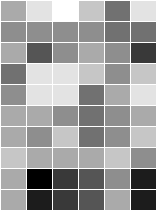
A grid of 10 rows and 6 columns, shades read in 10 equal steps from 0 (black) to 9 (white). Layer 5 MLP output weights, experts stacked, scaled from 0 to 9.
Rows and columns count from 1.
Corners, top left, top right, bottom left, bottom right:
6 8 6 1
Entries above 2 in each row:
6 6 5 6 6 6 6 6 3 3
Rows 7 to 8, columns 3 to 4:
7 4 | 6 6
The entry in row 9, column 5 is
5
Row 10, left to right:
6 1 2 3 6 1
